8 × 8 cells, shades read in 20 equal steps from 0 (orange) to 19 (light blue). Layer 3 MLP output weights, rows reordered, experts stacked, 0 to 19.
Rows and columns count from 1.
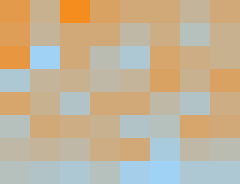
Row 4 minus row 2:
11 0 2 4 -1 -3 -4 -4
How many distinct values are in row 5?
6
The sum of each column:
75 95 78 80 96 92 94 80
